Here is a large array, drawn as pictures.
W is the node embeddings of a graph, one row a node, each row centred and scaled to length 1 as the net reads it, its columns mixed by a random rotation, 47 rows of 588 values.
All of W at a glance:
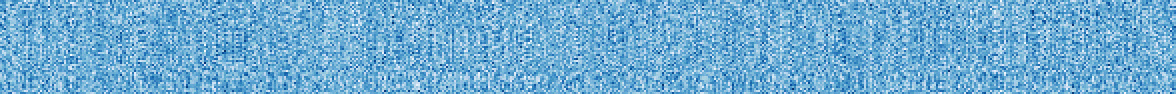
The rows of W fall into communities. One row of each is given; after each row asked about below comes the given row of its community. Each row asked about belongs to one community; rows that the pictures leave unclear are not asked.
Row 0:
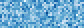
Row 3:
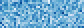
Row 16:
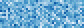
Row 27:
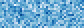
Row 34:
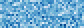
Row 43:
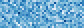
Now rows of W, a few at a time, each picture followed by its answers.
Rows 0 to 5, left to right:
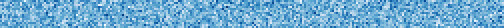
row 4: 0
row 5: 3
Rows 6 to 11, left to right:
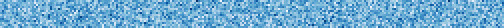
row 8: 0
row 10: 34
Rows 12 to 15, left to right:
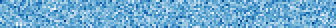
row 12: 43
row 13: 3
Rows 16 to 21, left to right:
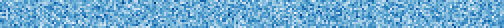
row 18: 16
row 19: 16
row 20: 16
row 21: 43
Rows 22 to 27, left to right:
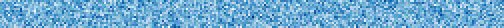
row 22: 27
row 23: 0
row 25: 27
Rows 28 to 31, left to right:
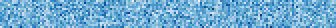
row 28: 16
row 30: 0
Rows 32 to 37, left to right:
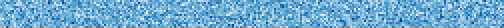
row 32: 27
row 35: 3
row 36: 43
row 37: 16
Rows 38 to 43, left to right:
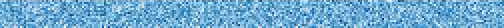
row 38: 27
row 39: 27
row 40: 27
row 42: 43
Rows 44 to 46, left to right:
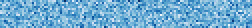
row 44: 0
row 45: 0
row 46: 43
